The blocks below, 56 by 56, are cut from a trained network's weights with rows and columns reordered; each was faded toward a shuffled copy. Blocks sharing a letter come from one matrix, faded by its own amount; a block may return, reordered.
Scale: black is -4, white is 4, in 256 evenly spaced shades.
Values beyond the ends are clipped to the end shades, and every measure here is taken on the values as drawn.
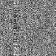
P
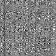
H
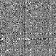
H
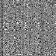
H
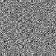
P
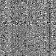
H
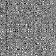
H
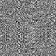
P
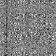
H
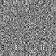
P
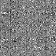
H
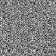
P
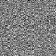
P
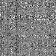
H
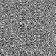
P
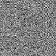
P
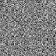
P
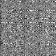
H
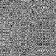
P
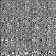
H
